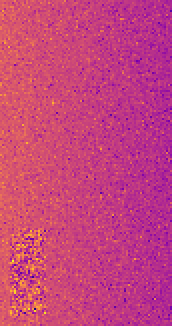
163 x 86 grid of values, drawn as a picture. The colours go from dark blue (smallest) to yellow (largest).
Odd rows or columns: none. Stripes: none. Roughest part: bottom left. Slope: up to the left. Odd patch: rougher, in the bottom left. Grain: fine.
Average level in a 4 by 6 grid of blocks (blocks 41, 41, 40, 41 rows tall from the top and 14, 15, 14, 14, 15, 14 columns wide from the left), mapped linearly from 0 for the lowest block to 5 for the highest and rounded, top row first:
5 4 3 2 1 0
5 4 3 2 1 0
5 4 3 2 1 0
5 4 3 2 1 0
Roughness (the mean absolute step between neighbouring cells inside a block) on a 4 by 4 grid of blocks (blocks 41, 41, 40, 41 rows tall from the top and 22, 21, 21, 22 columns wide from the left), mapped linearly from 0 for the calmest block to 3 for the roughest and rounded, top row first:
0000 | 0000 | 1000 | 3000
